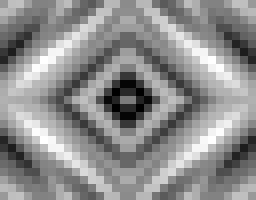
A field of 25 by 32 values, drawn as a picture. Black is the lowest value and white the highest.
No single row or column stands out from its neighbours. It mirrors both left to right and top to bottom. There is no overall slope. The centre is the ninth with the lowest average. The centre is the roughest part.
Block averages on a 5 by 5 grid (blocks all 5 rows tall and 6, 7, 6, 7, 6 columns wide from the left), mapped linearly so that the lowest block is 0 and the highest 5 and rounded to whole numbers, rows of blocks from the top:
34443 | 44344 | 53035 | 44344 | 34443
